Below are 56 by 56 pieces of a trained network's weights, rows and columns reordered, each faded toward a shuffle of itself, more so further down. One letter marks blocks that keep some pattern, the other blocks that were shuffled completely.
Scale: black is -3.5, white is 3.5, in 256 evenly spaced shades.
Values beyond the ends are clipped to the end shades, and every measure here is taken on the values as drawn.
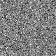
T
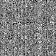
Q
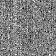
Q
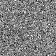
T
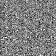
Q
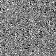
Q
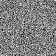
T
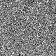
T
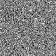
Q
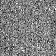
Q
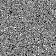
T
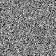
Q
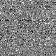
Q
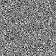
Q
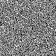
T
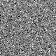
T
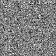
Q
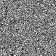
T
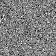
T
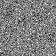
T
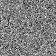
T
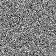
T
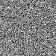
T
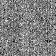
Q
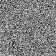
T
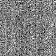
Q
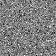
T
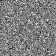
T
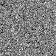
T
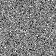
T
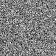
T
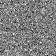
T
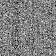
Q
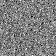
T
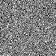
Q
